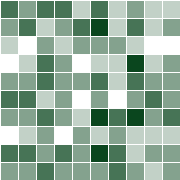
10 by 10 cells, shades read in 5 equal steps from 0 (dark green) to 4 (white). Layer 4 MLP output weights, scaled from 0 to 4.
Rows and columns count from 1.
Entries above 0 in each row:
10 9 10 9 10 10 8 10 9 10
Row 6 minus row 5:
-1 -1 2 0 2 1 1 1 -1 0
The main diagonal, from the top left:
1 1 2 2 2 2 1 3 2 2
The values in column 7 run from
1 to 4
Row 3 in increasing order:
2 2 2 2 3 3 3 4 4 4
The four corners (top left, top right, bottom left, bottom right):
1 3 2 2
